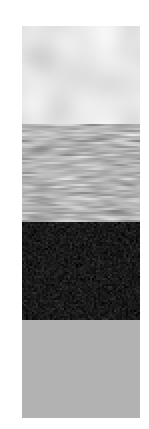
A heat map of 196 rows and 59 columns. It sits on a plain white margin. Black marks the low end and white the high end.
It is made of 4 by 1 panels. Panel 1,1: very high, smooth, faint in contrast. Panel 2,1: high, streaked across. Panel 3,1: very low, fine-grained, faint in contrast. Panel 4,1: high, flat.
